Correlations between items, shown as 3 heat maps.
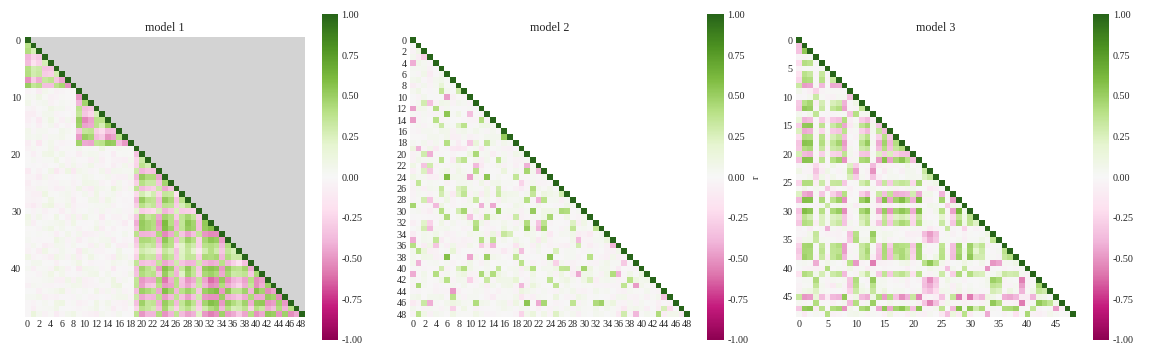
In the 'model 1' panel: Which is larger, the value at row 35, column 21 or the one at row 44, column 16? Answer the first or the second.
the first
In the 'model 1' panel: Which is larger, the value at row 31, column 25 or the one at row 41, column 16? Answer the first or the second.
the first
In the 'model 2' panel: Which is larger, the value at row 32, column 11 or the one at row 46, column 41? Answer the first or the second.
the first
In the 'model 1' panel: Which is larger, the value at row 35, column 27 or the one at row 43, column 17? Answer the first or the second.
the first
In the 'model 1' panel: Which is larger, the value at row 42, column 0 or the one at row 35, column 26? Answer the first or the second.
the first
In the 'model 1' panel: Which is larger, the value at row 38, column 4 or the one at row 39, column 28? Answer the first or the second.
the first
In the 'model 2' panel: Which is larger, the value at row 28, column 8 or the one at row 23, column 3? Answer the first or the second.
the first
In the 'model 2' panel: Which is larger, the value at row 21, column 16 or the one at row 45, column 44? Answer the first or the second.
the first
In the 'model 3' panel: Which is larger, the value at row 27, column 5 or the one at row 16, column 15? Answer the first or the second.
the first
